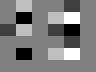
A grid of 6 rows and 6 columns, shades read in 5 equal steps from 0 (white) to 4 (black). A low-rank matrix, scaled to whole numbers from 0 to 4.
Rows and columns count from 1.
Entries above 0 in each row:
6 5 6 6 5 6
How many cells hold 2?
23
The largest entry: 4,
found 3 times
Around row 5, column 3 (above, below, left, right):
2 2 4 1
